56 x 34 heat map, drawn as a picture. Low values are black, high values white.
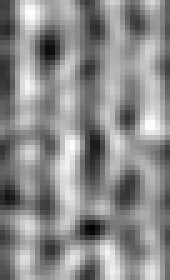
No lone cell stands out from its neighbours. Stripes running up and down repeat 4 times from left to right. No overall slope runs across the table.
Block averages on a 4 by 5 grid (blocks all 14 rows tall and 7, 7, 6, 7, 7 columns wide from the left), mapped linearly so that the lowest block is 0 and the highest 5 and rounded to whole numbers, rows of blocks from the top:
2 1 0 3 2 / 3 3 1 3 5 / 0 3 2 2 2 / 3 2 1 3 3
